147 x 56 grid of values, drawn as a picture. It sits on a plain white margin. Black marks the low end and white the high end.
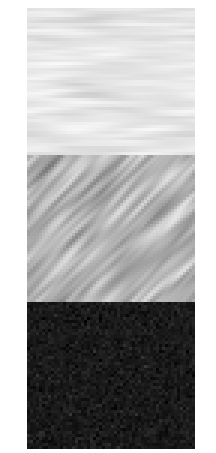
The table splits into 3 rows of 1 panel. Panel 1,1: very high, streaked across, faint in contrast. Panel 2,1: high, slanting up to the right. Panel 3,1: very low, fine-grained, faint in contrast.
